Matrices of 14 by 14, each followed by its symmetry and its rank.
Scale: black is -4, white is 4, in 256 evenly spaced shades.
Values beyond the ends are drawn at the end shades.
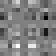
antisymmetric, rank two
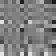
antisymmetric, rank two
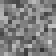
antisymmetric, full rank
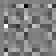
antisymmetric, rank two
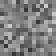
antisymmetric, full rank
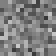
antisymmetric, full rank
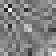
symmetric, rank three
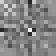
symmetric, rank three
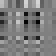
neither, rank one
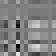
neither, rank one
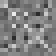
symmetric, rank three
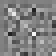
symmetric, rank three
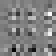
antisymmetric, rank two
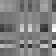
neither, rank one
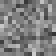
antisymmetric, full rank
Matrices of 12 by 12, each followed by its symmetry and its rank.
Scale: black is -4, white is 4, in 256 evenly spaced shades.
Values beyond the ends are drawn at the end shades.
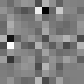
antisymmetric, rank two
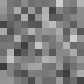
neither, full rank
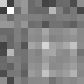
symmetric, rank two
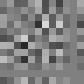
antisymmetric, rank two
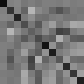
symmetric, full rank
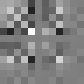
symmetric, rank two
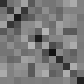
symmetric, full rank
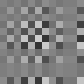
symmetric, rank one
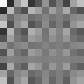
symmetric, rank one
